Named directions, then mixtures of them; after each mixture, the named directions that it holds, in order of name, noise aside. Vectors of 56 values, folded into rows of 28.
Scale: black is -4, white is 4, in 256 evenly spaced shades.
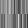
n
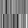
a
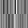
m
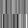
a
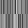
a, m, n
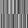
a, m, n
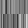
a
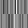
m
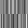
a, m, n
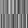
a, m, n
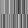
a, n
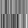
a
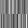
a, m, n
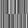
a, m, n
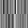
m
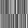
a, m, n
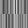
m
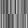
a, m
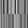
m, n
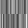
a, m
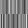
a, m, n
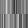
a, m, n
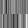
a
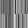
m, n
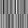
m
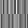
m, n
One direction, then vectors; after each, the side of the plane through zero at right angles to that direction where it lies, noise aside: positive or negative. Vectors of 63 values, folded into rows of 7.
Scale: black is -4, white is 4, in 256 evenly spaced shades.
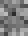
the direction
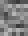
negative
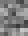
positive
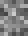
negative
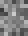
negative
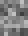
negative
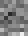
positive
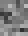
negative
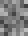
positive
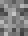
negative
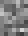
positive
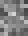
negative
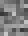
negative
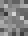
negative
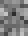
positive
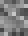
negative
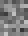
negative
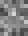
negative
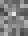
negative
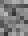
positive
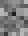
positive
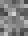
negative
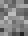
negative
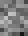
negative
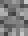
positive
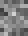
negative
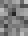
positive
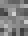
negative
